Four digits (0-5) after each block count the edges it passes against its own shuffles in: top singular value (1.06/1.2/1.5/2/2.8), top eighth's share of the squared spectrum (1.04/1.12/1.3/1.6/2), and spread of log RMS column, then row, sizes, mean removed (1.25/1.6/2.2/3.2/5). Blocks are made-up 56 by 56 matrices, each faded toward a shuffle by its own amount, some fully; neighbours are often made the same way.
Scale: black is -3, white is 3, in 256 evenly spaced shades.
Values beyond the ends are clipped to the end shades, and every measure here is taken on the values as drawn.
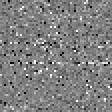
2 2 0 1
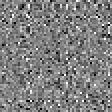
4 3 2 2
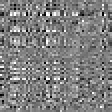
5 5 3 3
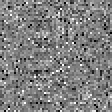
3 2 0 1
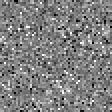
2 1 0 0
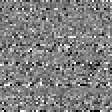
2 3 0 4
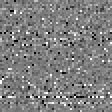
2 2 0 2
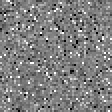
0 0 0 0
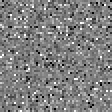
1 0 0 1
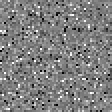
1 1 0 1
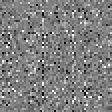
4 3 2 2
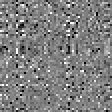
4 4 2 2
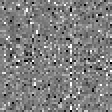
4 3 2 1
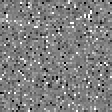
0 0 0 0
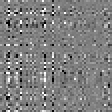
5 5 3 3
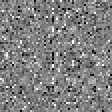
3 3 2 1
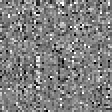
3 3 2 1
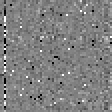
4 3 1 0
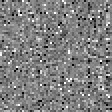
3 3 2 0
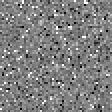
1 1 0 0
